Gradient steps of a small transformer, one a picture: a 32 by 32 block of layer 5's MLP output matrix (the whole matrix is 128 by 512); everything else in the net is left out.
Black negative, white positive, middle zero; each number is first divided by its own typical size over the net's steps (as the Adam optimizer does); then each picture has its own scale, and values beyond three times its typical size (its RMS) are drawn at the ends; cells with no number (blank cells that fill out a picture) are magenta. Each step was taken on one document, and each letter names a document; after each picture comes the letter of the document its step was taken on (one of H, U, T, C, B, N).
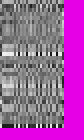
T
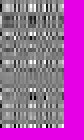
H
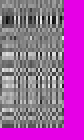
T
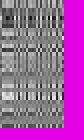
T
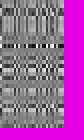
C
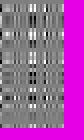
H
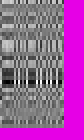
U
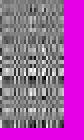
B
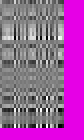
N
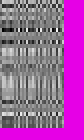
T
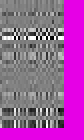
N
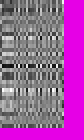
T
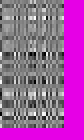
B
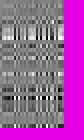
N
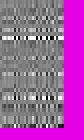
N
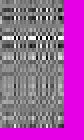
N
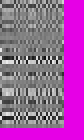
T
